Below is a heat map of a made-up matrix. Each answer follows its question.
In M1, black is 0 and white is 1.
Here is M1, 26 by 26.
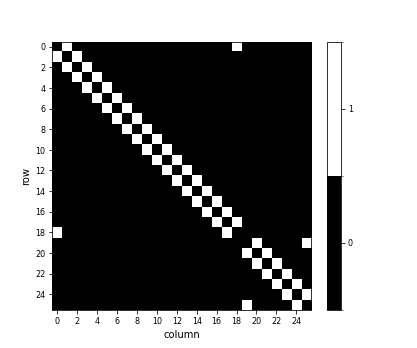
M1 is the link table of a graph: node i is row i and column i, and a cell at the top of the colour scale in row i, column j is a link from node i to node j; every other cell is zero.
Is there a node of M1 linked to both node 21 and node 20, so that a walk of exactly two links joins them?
no
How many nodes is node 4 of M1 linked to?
2
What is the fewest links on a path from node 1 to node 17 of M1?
3
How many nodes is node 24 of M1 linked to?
2
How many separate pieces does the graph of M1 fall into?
2
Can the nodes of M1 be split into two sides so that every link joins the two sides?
no
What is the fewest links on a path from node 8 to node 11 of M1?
3
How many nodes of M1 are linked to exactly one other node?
0
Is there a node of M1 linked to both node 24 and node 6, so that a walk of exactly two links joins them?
no
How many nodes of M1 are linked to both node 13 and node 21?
0
